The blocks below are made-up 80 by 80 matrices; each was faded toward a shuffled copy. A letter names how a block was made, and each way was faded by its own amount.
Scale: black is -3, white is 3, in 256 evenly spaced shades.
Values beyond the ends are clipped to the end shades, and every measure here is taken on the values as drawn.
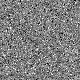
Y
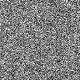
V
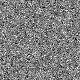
Y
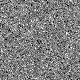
Y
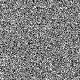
V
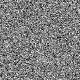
V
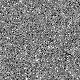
Y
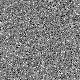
Y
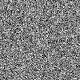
V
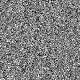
V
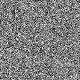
V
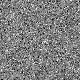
Y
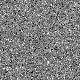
Y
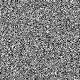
V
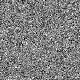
V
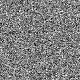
V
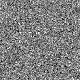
V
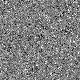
Y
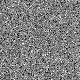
Y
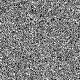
V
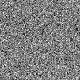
V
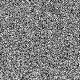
V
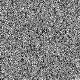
V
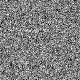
V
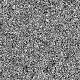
V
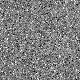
Y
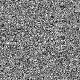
V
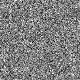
V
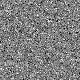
Y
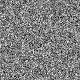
V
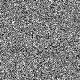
V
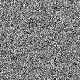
V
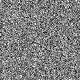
V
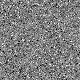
Y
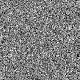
V
